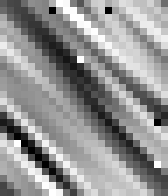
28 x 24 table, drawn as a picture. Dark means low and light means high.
The halves do not mirror each other. Six lone cells stand out: three far higher and three far lower than their neighbours. No overall slope runs across the table. Streaks slant down to the right.
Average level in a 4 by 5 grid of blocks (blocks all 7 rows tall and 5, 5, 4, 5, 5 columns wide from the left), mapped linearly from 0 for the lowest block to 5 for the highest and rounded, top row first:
21455
41034
23213
33442
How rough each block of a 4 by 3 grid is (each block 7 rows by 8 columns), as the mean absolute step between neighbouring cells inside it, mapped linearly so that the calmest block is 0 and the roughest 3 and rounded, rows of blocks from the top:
1 3 1 / 0 2 1 / 3 0 2 / 3 1 1
